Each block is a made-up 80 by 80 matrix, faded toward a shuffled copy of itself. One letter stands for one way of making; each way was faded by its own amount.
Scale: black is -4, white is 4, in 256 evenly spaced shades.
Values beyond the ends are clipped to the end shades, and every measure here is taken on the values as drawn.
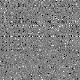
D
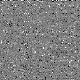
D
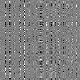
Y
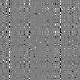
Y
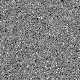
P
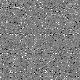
D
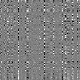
Y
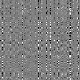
Y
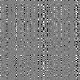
Y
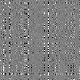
Y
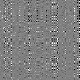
Y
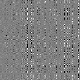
Y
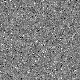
P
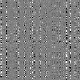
Y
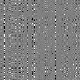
Y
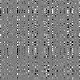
Y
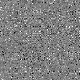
D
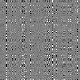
Y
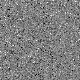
P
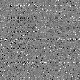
D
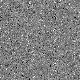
P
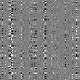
Y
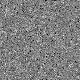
P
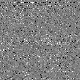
D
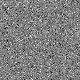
P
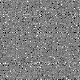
D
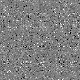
D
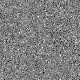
P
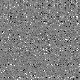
D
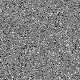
P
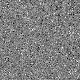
P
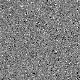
P
